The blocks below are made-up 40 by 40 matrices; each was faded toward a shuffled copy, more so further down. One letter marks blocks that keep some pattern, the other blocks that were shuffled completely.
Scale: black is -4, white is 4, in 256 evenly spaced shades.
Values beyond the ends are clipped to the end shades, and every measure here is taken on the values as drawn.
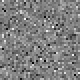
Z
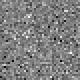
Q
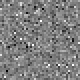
Q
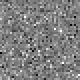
Z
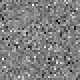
Q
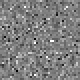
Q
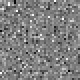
Q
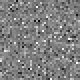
Z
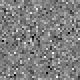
Z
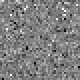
Z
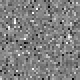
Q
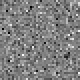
Z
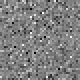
Z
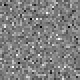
Q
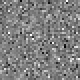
Z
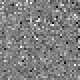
Q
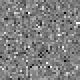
Q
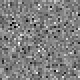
Z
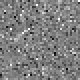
Z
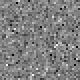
Z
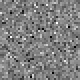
Z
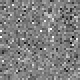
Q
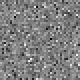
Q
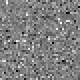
Z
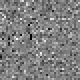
Q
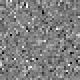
Q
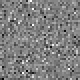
Z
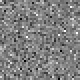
Z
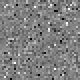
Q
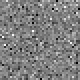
Z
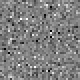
Q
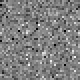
Z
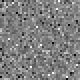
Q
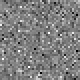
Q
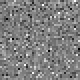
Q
